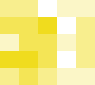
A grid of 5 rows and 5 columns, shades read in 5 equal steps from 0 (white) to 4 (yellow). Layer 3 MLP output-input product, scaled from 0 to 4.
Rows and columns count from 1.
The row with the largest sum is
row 4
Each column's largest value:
4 4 4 1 2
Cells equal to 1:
6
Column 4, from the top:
1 0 1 0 1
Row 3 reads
1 3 3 1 2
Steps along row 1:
same down up same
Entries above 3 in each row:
0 1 0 2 0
